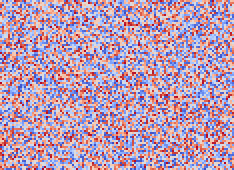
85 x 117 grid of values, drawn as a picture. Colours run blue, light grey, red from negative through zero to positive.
The values spread evenly over their range. On average the colour sits 50% of the way up the scale. There is no seam. There is no overall slope. The texture is fine-grained noise. No regular stripes run through it. Neither half mirrors the other.
